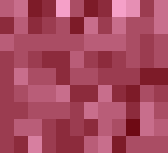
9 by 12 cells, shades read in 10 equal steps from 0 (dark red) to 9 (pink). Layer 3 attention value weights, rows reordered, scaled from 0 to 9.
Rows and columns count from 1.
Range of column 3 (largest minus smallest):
6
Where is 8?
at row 1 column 10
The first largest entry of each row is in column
5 7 1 6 2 5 7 11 3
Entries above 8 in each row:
2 0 0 0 0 0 0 0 0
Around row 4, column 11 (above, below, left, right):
3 1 4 4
